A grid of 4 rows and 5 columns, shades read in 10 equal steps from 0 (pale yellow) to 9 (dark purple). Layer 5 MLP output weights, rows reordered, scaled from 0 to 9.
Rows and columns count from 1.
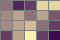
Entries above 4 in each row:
3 2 2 3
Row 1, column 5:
1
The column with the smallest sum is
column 3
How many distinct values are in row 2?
4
